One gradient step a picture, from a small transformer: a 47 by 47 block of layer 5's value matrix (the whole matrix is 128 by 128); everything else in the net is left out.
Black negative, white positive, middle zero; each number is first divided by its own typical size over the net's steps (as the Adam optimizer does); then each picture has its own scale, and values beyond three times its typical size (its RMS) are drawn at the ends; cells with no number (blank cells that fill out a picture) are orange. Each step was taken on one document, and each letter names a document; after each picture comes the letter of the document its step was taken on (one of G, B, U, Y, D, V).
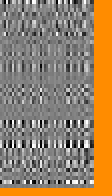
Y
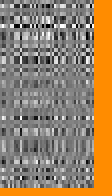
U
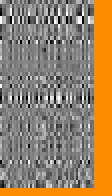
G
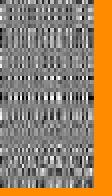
G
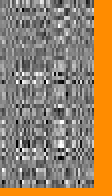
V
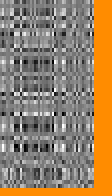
U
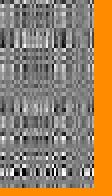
U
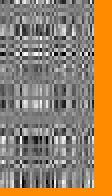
U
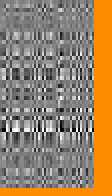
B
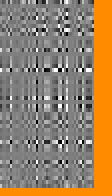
V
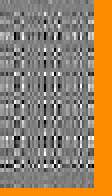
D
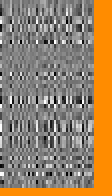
G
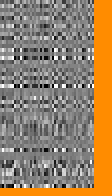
U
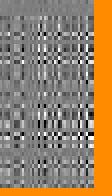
D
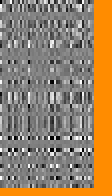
G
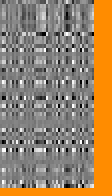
V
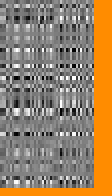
B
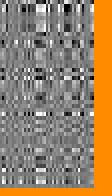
V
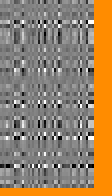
D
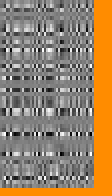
B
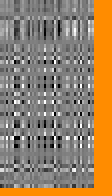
D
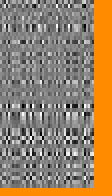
Y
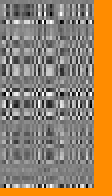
B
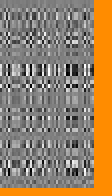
Y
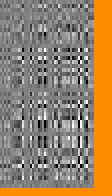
D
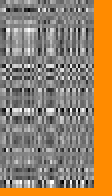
B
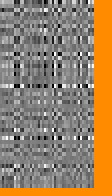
D
